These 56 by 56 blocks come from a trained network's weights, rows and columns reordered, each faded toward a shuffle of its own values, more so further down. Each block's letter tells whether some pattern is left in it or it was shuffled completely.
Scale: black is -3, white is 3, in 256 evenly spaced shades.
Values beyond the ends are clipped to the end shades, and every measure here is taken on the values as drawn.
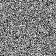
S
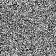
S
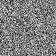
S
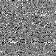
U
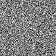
U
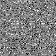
U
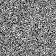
S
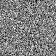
S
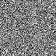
U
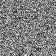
S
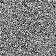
S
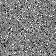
S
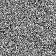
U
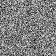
S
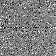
U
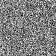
S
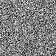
S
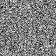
U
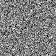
S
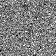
S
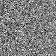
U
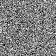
S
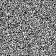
S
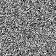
S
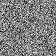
S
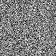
S
